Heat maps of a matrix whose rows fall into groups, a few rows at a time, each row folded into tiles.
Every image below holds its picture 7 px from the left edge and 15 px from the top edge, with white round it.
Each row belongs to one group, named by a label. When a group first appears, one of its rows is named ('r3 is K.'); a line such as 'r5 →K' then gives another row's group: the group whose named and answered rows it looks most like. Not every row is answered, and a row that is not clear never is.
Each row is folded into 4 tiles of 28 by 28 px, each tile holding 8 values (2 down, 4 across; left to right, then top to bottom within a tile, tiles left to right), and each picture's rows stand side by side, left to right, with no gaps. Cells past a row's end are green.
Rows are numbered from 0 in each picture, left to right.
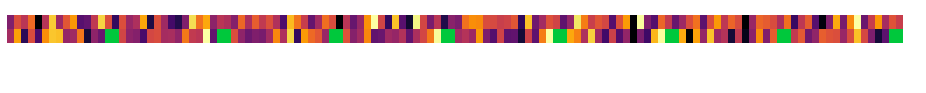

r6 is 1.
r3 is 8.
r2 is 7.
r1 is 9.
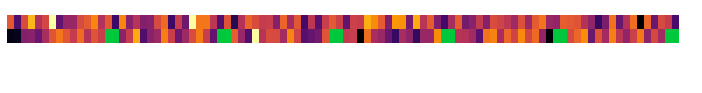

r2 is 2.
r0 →9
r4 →9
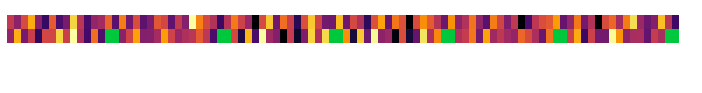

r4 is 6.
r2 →1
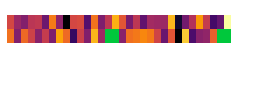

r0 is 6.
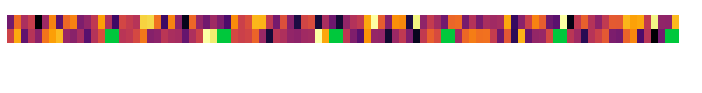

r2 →8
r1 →8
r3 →8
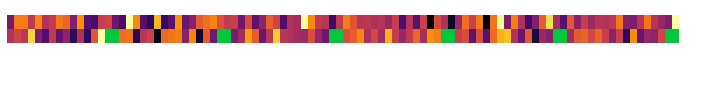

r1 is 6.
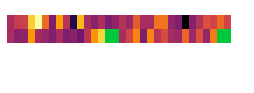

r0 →8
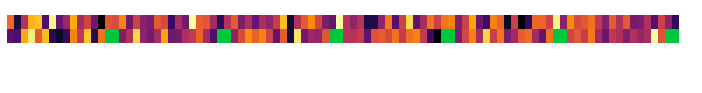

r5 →8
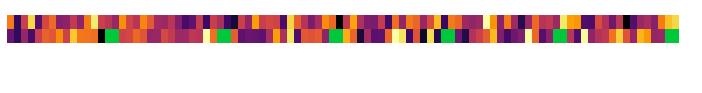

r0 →9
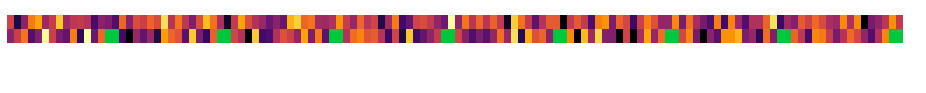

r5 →1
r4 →7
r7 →2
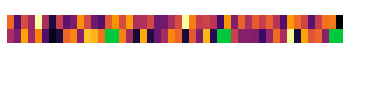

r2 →7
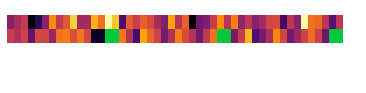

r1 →2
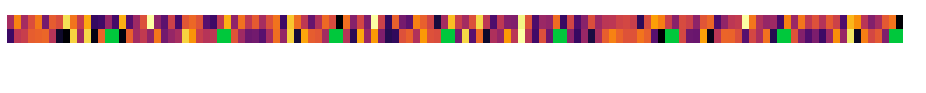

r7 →7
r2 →7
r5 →9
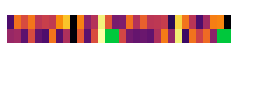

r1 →7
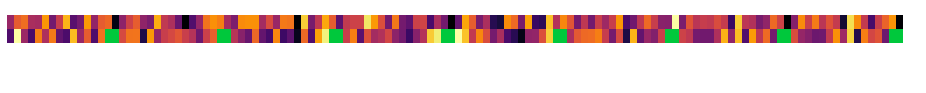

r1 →6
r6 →7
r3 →8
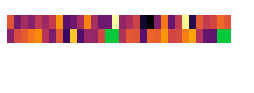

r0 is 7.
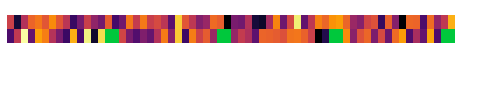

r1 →7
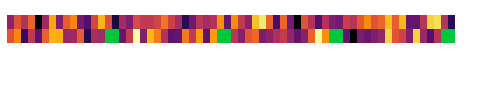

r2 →8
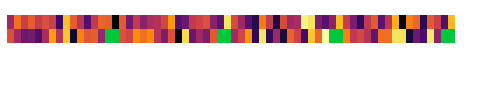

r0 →7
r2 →1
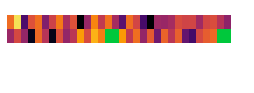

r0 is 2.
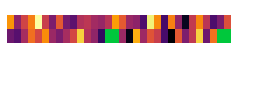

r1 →1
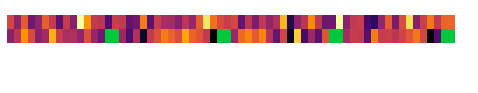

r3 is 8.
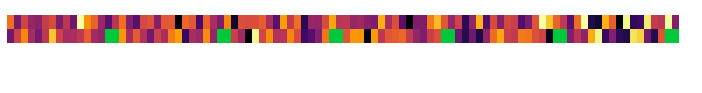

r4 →9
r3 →6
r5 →6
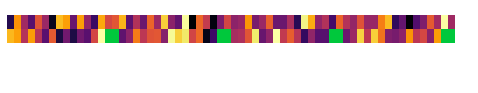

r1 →9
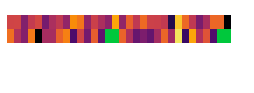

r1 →7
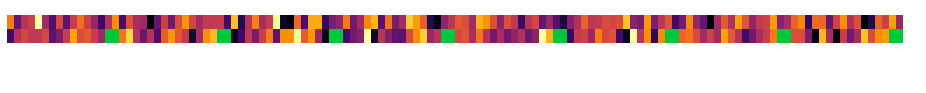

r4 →8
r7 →2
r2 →9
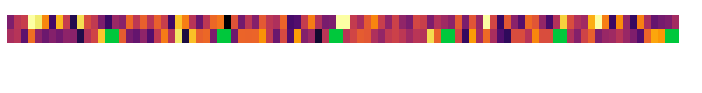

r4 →1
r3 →8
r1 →7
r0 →8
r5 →8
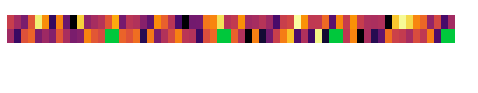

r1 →6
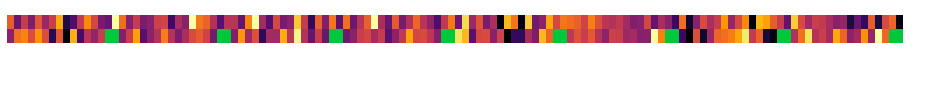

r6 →9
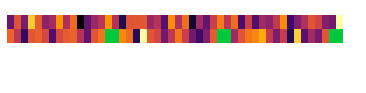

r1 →2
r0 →2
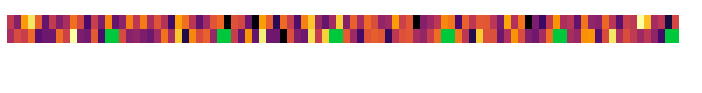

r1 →7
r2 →1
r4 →2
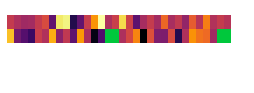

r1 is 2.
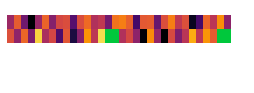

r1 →2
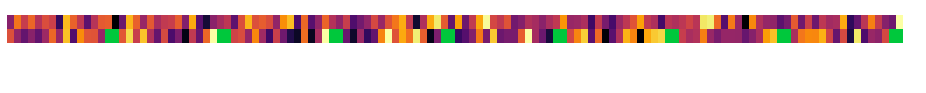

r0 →7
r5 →1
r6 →8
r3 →9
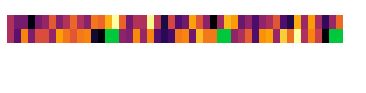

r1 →1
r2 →9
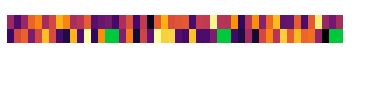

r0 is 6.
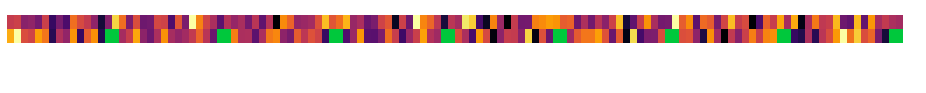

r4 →6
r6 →2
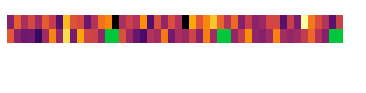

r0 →7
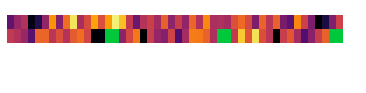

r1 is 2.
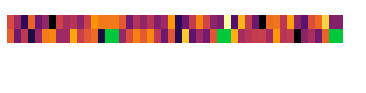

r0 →9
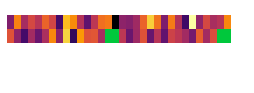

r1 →8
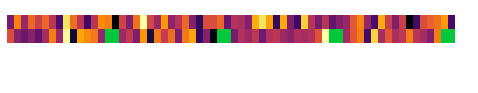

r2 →8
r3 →6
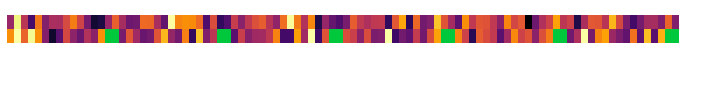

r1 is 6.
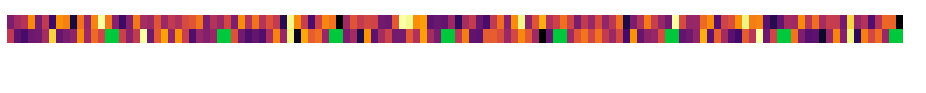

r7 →7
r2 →7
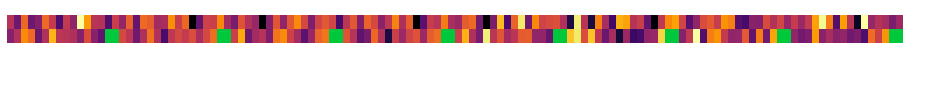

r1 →2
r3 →2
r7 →8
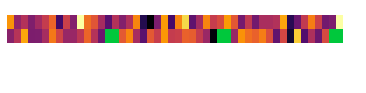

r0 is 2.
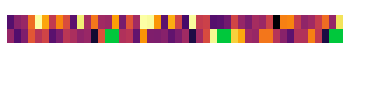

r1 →8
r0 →8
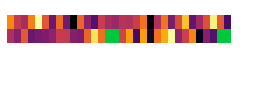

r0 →8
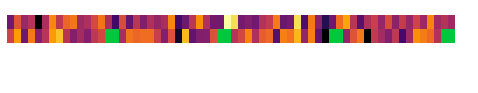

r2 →9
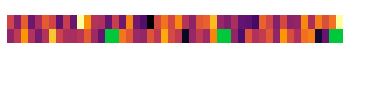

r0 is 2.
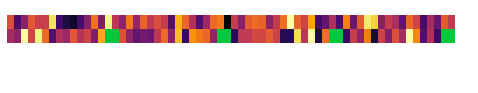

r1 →7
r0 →6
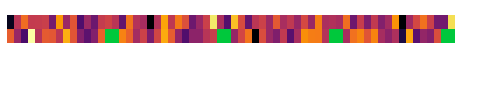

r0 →2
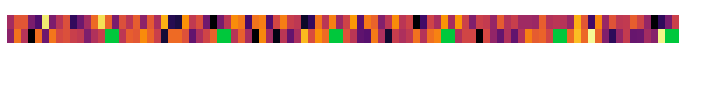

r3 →2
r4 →2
